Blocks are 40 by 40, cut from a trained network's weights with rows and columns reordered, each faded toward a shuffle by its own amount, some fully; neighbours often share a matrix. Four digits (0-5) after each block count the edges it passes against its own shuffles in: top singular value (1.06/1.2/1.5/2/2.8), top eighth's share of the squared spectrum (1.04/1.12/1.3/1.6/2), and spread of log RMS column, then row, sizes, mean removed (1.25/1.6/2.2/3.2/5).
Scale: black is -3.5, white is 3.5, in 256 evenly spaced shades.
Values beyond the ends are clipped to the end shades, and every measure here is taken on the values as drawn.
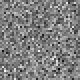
1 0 0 0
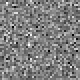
1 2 1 1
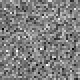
0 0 0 0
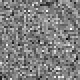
1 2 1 0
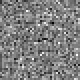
0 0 0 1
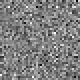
2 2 0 1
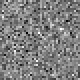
0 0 0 0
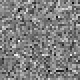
2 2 0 1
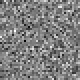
0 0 0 0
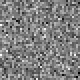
0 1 0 0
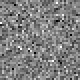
2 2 0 0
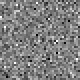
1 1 0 0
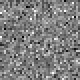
1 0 0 0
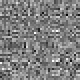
4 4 2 2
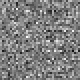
3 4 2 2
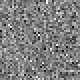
0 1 0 0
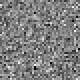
1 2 0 0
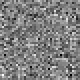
3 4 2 2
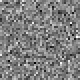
1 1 0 0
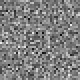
2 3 0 1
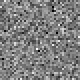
0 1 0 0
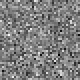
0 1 0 1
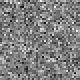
1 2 0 1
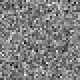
2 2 0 0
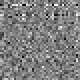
4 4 1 2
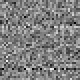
3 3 0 2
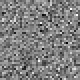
1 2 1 0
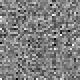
2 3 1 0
